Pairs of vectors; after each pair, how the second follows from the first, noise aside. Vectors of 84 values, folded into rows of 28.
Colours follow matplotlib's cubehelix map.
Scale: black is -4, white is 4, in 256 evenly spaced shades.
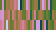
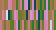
wrapped around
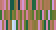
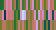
shuffled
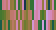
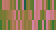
shrunk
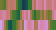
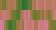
shrunk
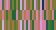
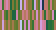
copied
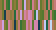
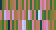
shuffled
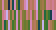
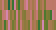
shrunk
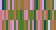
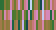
shuffled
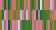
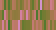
shrunk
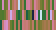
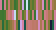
shuffled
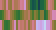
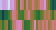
wrapped around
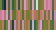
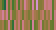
shrunk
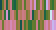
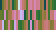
wrapped around
